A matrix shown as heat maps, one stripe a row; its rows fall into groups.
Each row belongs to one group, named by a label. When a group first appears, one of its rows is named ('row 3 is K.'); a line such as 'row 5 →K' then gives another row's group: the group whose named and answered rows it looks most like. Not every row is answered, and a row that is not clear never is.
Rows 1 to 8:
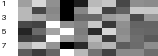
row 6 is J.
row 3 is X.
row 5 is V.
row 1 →X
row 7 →X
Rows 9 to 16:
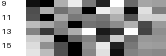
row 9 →V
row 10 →X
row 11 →V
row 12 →X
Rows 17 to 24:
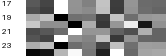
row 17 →J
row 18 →J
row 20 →X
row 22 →J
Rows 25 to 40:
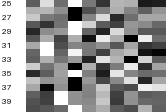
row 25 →V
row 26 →X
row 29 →V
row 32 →V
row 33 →X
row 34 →X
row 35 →V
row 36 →X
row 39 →J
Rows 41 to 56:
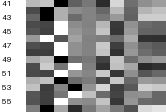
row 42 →V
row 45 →J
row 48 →J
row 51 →J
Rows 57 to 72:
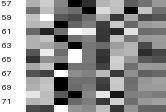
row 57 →X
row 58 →X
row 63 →X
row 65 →V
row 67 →J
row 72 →J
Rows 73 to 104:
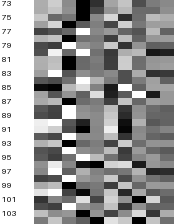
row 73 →X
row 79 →J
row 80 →V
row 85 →V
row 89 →J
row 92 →J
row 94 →J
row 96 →X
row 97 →V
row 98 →J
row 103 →X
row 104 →X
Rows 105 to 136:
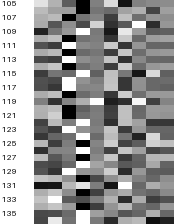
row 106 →X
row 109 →V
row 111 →J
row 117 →J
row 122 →V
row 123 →J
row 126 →V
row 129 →J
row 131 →V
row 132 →X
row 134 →X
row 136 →V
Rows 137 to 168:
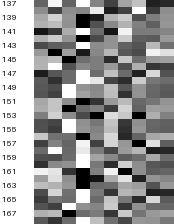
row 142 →X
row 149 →J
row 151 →X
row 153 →X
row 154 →J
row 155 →J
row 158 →V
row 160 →V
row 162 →X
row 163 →X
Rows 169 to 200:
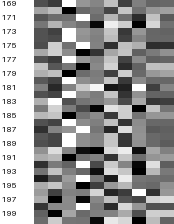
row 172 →X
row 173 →J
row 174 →J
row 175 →V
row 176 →X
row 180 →J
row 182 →J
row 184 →X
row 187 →V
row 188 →J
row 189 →J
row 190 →X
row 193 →X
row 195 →X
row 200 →X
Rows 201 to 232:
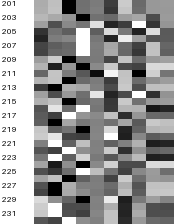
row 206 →V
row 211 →X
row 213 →V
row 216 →V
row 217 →J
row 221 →V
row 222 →J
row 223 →V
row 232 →J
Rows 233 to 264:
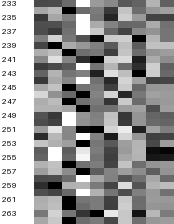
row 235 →V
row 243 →X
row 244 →V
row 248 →X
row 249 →J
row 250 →J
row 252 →V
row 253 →X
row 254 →V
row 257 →X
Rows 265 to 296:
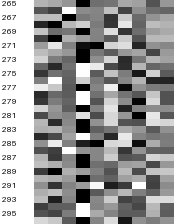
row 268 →V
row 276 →V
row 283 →X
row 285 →X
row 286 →J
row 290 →X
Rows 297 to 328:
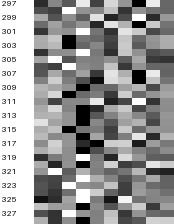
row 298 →J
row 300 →X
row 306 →J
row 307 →X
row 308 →X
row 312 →X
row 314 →X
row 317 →X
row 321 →V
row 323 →J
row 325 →V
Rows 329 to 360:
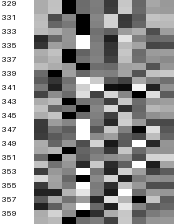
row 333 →X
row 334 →V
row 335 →V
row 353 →V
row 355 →V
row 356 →V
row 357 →X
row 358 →V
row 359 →X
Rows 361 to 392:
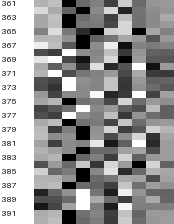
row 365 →X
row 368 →J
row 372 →J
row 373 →J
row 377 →J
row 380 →X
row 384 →X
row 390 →V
